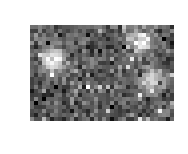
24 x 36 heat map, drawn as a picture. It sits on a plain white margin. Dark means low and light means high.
There are three bumps. The halves do not mirror each other. No single row or column stands out from its neighbours. On average the colour sits 40% of the way up the scale.
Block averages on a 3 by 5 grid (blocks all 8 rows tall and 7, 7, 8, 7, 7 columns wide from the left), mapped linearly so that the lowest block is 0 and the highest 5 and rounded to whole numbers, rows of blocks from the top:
3 2 0 5 2
3 2 1 2 4
0 0 1 1 2
